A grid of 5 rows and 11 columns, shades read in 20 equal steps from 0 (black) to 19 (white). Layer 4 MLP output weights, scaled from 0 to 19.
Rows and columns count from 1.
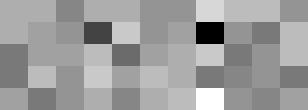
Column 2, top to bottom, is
13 12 12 14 9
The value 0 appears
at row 2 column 8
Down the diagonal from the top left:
13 12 12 15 10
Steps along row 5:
down up up down up up up down down up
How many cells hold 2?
0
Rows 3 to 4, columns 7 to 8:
13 15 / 13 9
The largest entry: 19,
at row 5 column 8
